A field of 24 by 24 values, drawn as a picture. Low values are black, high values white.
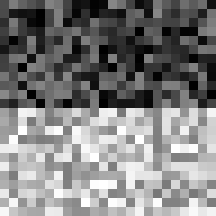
Seam: horizontal, 50% of the way down, the bottom part higher. Average level on the scale: 50%. Ninth with the lowest average: top middle.
